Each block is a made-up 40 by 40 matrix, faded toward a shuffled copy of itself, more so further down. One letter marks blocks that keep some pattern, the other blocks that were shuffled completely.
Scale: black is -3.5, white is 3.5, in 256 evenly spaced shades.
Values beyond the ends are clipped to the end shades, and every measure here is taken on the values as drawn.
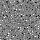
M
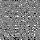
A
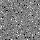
M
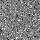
M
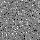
M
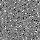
M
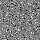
M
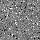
M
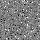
M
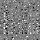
A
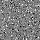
M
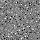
M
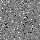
M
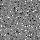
M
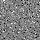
M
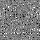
A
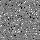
M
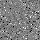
M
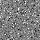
M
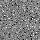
M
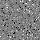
M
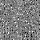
A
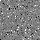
M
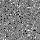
A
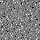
A
